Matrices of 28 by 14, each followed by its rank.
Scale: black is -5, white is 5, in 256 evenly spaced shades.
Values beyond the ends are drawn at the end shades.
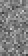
full rank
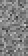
full rank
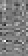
three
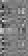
three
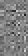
three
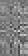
three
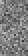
full rank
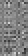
three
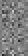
three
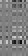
one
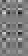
one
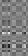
one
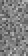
full rank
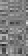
three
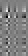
one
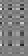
one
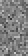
full rank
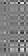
one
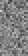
full rank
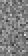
full rank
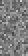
full rank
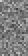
full rank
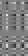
one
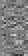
three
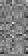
three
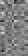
three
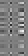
one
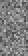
full rank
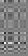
one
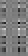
one
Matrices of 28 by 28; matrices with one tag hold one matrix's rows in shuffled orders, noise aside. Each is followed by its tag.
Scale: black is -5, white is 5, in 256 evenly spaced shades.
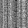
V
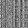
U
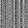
U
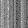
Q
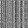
U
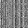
U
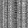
V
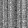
V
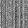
U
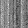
Q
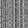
U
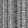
V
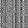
U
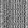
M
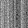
Q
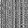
U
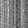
Q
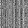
U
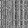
U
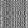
M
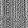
M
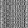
M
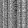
V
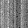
Q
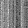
Q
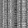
V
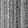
Q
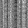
V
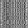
M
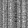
V
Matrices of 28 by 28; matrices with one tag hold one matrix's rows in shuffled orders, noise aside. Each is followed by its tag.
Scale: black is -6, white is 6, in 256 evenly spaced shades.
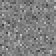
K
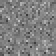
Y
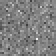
Y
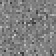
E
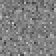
E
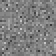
K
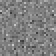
E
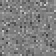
K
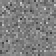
K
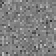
K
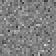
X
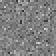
X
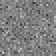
K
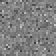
K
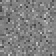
Y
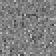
E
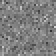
K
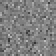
Y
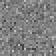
E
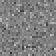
E
